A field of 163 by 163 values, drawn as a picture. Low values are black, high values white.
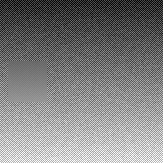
Slope: up to the bottom. Calmest part: middle left. Odd patch: calmer, in the middle left. Grain: checkered. Odd rows or columns: none.
